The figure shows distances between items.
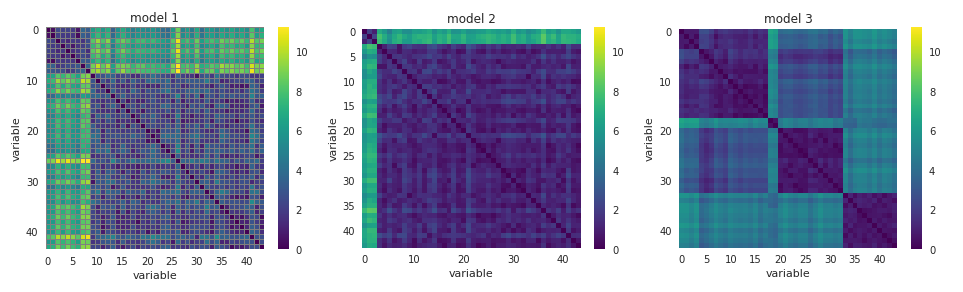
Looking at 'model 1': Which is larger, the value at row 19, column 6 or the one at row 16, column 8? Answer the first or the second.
the second
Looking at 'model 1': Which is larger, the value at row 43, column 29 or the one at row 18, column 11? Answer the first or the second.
the first
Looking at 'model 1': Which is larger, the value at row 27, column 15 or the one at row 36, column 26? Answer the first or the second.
the second
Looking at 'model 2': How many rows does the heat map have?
44
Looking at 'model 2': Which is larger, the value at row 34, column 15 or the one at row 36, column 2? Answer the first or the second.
the second
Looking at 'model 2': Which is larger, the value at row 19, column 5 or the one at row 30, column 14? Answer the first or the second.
the second
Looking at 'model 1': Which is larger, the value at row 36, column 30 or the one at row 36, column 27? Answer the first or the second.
the first
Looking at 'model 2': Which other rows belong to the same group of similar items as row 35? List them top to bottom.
3, 4, 5, 6, 7, 8, 9, 10, 11, 12, 13, 14, 15, 16, 17, 18, 19, 20, 21, 22, 23, 24, 25, 26, 27, 28, 29, 30, 31, 32, 33, 34, 36, 37, 38, 39, 40, 41, 42, 43
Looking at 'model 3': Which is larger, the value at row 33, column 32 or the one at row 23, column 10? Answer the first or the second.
the first
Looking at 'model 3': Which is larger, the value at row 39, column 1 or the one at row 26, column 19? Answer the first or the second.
the first
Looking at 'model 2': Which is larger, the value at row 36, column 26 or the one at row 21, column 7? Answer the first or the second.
the second
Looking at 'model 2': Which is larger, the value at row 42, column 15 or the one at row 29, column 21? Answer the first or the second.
the second
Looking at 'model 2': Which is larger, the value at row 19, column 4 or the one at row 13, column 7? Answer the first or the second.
the second
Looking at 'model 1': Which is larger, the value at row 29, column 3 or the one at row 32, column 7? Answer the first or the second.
the second
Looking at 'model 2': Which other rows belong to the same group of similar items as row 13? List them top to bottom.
3, 4, 5, 6, 7, 8, 9, 10, 11, 12, 14, 15, 16, 17, 18, 19, 20, 21, 22, 23, 24, 25, 26, 27, 28, 29, 30, 31, 32, 33, 34, 35, 36, 37, 38, 39, 40, 41, 42, 43
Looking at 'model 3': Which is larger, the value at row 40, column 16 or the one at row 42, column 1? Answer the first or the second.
the second
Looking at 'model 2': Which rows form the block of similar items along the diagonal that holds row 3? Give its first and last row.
3 to 43
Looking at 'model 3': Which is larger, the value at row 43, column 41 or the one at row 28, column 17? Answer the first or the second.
the second
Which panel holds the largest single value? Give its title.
model 1
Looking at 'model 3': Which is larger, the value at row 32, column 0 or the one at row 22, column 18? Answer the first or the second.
the second
